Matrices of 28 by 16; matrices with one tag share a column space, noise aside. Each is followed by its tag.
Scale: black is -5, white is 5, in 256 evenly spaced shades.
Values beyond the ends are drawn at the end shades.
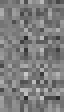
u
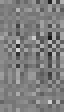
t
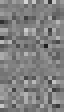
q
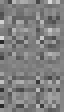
q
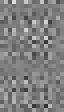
q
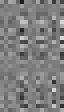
q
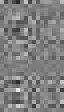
q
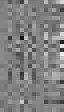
t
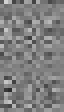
q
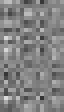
u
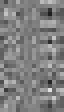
u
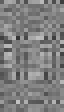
t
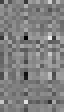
t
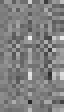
t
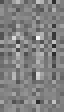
t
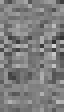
t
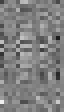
t
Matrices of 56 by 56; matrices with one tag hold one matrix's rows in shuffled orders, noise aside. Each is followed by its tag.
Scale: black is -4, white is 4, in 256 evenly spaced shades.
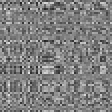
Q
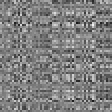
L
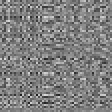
Q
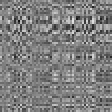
L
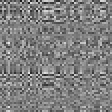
Q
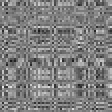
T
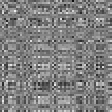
T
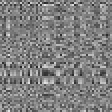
Q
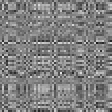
T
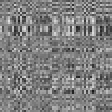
L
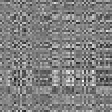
L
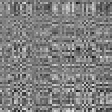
L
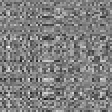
Q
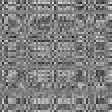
T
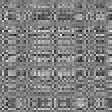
T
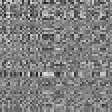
Q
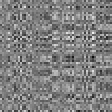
L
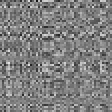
Q
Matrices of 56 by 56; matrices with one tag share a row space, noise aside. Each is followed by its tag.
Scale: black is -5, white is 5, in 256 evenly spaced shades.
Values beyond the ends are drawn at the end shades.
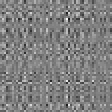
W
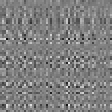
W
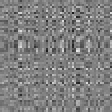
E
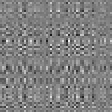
W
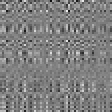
W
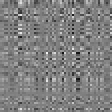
E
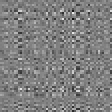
E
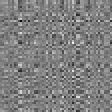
E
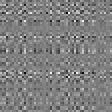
W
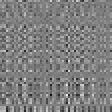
W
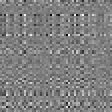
W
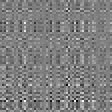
W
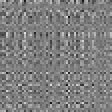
W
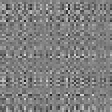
W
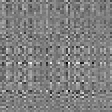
W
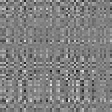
W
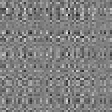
W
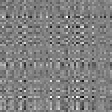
W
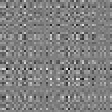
W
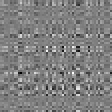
E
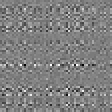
W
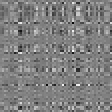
E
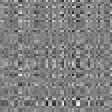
E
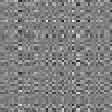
E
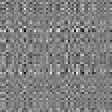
W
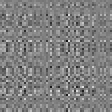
W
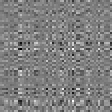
E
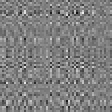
W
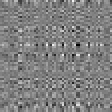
E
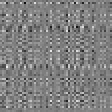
W
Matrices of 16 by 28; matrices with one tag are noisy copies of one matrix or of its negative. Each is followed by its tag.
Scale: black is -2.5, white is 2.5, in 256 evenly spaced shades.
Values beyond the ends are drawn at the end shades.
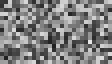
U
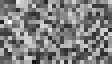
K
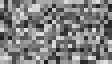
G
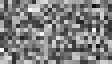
G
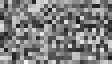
G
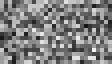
G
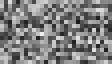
G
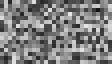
G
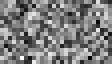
K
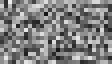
G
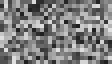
G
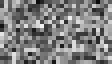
G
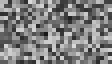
U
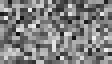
U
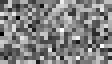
U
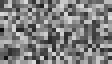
U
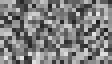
K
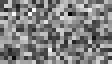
U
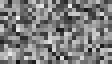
U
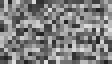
G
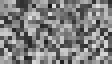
K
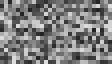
G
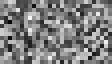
K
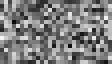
G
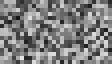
K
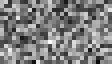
U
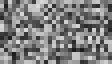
G
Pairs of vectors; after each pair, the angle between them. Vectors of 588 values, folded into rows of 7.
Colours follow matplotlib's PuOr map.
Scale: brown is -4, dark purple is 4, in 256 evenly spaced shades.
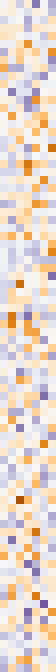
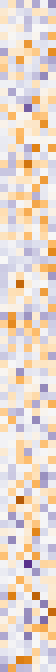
nearly parallel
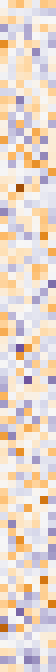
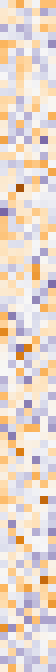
nearly parallel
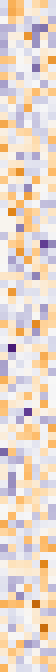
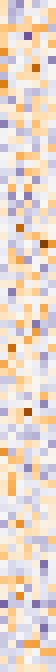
nearly opposite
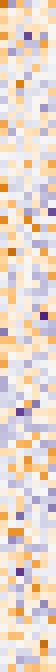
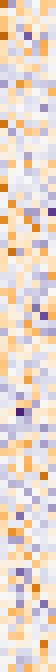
nearly parallel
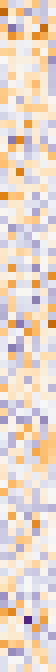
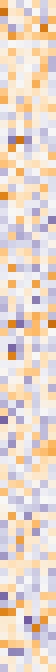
nearly parallel
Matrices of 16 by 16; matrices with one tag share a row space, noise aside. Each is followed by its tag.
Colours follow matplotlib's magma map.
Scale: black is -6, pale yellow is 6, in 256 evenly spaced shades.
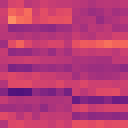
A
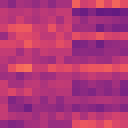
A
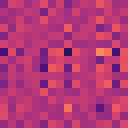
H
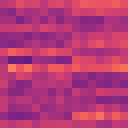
A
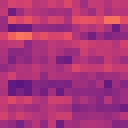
A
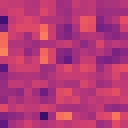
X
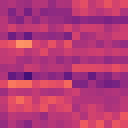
A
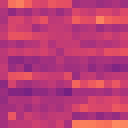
A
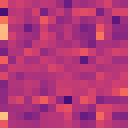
X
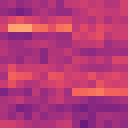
A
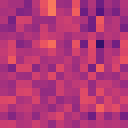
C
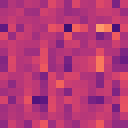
H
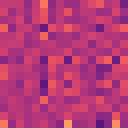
H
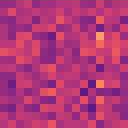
C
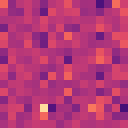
H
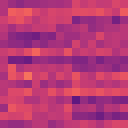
A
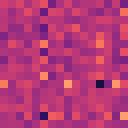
H
